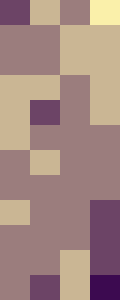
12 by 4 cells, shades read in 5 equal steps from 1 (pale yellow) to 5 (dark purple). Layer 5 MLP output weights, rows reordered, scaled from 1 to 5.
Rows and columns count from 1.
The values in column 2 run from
2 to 4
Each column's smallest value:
2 2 2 1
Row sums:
10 10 10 9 11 11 11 12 12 13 12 14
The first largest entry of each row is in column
1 1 1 3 2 2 1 1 4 4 4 4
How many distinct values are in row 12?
4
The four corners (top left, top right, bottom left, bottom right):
4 1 3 5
